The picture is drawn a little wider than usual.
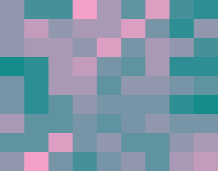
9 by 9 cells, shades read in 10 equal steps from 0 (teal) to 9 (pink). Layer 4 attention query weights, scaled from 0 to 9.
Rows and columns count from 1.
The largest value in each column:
6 9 8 9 8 8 8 6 7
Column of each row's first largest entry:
4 6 5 4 3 4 1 3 2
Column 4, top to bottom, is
9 6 5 7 6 5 4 4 2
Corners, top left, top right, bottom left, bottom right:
5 1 5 7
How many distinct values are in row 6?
5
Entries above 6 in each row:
2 2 1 1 0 0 0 1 2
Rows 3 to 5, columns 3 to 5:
6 5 8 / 6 7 4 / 6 6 3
